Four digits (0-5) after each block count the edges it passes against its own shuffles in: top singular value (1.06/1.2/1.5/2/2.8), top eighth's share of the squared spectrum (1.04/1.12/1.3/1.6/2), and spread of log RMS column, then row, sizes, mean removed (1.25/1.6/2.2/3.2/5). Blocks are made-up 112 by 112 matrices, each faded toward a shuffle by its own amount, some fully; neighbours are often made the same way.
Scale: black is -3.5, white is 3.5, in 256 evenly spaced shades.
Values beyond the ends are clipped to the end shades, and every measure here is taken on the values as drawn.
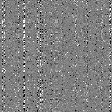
4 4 3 1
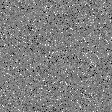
0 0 0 0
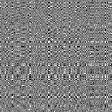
5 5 4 4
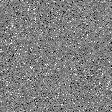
3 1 0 0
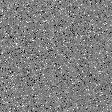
0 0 0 0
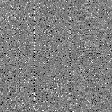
4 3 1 1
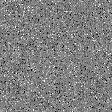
3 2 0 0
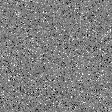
0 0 0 0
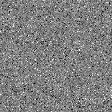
4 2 1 1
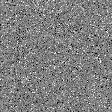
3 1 0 0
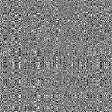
5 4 3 3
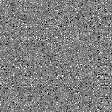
4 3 2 2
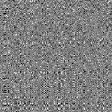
5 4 3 3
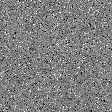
1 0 0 0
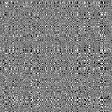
5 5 4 4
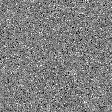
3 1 0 0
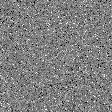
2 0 0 0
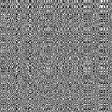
5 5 4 4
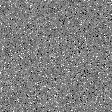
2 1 0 0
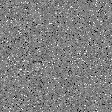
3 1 0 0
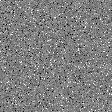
1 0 0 0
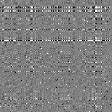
5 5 3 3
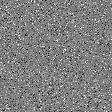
2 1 0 0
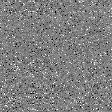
4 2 1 2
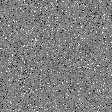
2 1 0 0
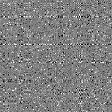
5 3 2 2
